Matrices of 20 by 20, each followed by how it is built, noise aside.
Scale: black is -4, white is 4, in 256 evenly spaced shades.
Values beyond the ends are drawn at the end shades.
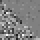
lower triangular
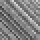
Toeplitz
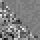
lower triangular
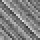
Toeplitz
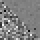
lower triangular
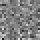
low rank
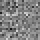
low rank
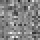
low rank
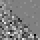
lower triangular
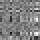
low rank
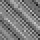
Toeplitz
